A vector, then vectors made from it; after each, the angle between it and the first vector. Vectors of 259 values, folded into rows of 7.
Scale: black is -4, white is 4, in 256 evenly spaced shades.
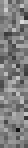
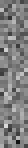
orthogonal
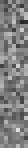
nearly opposite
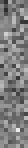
nearly opposite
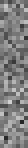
partly aligned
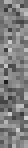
partly opposed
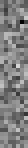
nearly opposite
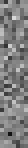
orthogonal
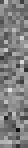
partly aligned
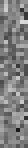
nearly parallel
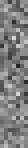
partly aligned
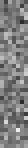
nearly opposite
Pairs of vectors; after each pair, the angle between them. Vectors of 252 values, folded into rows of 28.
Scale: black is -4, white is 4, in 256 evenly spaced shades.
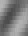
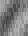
nearly parallel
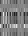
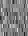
partly aligned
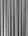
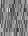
orthogonal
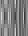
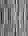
nearly opposite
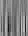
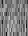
partly opposed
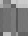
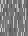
orthogonal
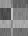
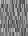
orthogonal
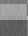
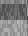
nearly opposite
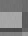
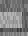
nearly parallel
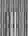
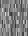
partly opposed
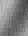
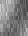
nearly parallel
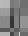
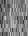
partly opposed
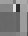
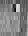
nearly opposite
